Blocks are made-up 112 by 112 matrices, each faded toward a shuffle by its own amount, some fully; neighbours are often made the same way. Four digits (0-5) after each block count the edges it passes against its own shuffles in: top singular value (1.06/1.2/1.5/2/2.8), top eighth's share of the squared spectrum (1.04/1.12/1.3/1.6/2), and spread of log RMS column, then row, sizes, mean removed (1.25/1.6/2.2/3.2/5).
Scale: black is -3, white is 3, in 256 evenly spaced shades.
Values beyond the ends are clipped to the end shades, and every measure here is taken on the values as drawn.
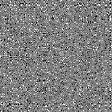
4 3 2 2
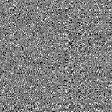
4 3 2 2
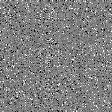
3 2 1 1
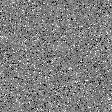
0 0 0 0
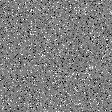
0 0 0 0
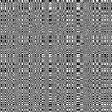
5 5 5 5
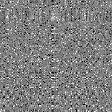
4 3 2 2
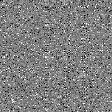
4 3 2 1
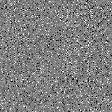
4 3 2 1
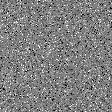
2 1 0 0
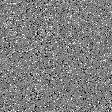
3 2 0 0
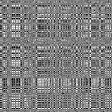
5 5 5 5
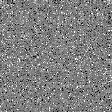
4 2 1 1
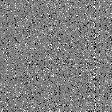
2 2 3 1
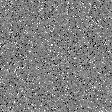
0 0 0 0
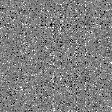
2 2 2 2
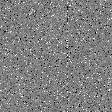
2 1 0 0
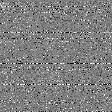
3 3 0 3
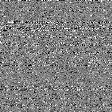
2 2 0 4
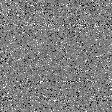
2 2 0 2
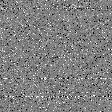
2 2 0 2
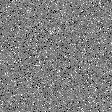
0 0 0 0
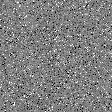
0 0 0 0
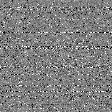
2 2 0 3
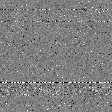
4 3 0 3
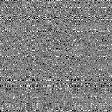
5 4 2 4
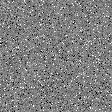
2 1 0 0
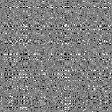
5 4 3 4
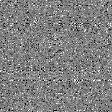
4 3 1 2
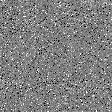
2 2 0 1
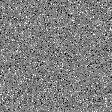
2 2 0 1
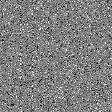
1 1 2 0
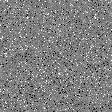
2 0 0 0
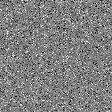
2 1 0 0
